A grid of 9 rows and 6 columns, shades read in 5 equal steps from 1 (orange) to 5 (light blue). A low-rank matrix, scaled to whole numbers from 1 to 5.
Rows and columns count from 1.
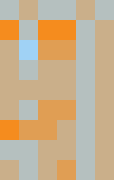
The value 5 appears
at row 3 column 2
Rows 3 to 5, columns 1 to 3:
3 5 2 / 3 4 3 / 3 3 3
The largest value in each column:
4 5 4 4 4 4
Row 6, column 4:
2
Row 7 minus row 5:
-2 -1 -1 0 0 0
